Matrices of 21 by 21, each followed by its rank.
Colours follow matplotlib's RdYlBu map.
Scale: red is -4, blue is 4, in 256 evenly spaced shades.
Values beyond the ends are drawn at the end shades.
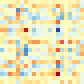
three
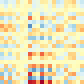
two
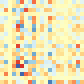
three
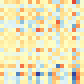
two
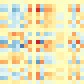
two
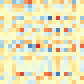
three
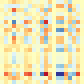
two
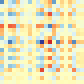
two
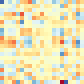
three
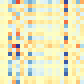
two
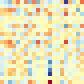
three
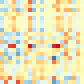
three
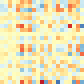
three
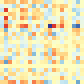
three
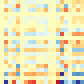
two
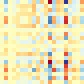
two
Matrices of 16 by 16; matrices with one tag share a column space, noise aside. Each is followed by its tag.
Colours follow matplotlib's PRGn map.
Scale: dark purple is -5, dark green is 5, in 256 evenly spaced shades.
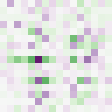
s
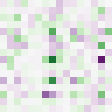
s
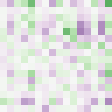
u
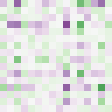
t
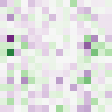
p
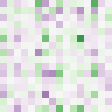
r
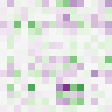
t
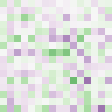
p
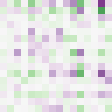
r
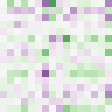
r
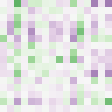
u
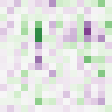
u
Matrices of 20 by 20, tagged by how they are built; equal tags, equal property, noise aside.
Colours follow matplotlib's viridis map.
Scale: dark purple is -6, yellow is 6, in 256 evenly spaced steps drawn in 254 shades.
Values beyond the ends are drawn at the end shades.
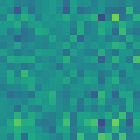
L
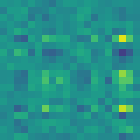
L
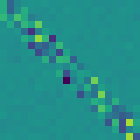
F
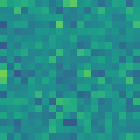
L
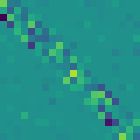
F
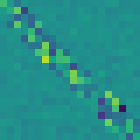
F
